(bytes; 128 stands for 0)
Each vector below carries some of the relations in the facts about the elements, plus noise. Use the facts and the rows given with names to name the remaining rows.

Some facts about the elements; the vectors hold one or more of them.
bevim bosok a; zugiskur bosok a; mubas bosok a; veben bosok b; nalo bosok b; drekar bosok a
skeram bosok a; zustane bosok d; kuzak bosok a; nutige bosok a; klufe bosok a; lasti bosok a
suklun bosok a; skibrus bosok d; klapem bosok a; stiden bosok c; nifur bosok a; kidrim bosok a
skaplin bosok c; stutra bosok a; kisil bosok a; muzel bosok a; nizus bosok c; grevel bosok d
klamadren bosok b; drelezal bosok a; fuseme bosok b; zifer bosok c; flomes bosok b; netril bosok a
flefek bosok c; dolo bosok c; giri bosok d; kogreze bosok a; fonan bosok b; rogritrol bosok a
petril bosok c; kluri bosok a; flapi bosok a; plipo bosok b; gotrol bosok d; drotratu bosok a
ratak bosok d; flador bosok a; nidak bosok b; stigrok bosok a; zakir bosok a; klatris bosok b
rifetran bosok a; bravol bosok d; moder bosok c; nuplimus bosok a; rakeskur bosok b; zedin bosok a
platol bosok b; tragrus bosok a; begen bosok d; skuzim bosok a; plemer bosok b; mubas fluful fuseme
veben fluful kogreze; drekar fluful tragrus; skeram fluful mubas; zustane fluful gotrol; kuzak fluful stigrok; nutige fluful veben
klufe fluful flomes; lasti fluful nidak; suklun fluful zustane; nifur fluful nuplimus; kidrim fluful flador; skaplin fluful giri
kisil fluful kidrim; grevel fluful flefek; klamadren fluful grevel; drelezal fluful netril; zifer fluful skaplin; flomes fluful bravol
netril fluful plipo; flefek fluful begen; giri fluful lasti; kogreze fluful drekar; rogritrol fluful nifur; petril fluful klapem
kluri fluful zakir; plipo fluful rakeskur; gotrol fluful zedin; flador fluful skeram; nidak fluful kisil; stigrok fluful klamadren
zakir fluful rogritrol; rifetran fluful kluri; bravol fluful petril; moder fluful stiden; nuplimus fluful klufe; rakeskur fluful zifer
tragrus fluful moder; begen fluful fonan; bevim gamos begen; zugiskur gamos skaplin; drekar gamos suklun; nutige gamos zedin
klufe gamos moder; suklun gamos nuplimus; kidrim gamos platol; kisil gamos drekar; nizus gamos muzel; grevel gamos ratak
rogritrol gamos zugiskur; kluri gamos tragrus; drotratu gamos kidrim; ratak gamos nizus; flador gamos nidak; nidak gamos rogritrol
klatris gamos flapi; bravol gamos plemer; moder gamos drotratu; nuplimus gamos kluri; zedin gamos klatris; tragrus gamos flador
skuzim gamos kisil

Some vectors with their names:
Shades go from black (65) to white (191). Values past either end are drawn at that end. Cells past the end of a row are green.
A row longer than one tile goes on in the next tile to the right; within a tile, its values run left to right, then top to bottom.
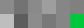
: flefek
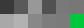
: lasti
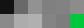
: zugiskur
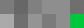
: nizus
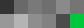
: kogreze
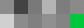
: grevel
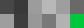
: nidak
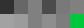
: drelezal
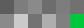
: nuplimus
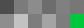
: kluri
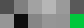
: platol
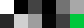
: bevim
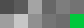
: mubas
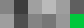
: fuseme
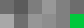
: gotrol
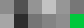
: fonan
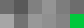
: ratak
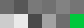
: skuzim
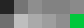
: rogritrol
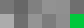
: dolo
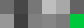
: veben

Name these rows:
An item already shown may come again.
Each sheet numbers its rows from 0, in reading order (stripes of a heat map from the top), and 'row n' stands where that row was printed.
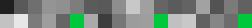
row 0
nutige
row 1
klatris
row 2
kisil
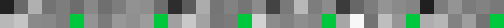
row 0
kidrim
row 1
petril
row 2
flador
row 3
grevel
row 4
klufe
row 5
drotratu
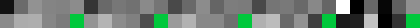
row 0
zugiskur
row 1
kogreze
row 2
stutra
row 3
drekar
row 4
begen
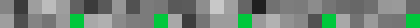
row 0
fuseme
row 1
lasti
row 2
klatris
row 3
tragrus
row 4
stiden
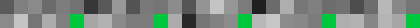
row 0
nuplimus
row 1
lasti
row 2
klamadren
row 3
kidrim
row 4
bravol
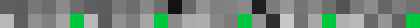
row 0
zifer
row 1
zifer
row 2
zugiskur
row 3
skaplin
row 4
suklun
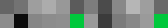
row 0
plemer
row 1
nalo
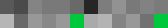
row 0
giri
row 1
zedin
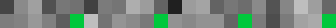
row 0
muzel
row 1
moder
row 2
flapi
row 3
flomes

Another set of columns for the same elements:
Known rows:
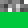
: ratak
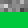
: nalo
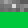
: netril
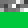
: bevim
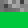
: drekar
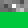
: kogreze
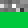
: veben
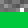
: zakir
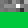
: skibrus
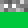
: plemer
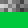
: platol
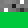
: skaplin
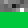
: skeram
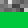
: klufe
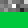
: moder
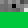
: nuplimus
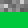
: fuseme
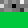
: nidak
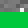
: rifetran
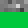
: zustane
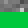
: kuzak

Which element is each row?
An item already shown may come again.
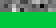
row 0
nutige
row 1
kisil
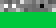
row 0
plemer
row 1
nuplimus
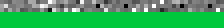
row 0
fonan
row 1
bravol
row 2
muzel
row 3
zugiskur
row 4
rogritrol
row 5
zifer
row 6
kisil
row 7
kluri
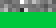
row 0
petril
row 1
lasti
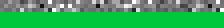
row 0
stutra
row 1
flomes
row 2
plemer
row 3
skuzim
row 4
bravol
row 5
drotratu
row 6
klufe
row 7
flomes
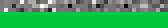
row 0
skaplin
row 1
bravol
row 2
suklun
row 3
kidrim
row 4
suklun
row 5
klamadren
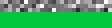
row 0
grevel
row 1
begen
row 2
giri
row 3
bravol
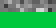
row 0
tragrus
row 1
klatris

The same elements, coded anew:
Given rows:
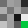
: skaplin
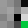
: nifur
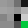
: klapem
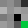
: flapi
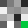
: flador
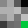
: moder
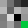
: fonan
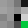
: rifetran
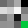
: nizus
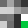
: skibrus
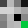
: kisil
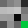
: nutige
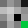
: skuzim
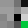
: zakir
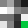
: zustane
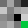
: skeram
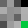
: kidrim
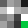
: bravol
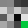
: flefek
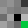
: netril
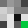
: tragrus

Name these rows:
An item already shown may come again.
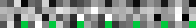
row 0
rogritrol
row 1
nidak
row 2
begen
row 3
bravol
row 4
moder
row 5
skuzim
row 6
nuplimus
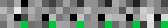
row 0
klatris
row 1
kogreze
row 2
lasti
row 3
stutra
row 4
veben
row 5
tragrus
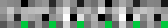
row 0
klufe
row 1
nutige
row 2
kluri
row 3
klatris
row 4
kluri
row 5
bevim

